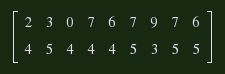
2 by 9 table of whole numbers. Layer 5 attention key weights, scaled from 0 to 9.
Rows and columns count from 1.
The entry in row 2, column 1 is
4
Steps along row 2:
up down same same up down up same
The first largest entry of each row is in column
7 2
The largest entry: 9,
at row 1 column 7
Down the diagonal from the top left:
2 5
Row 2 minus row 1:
2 2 4 -3 -2 -2 -6 -2 -1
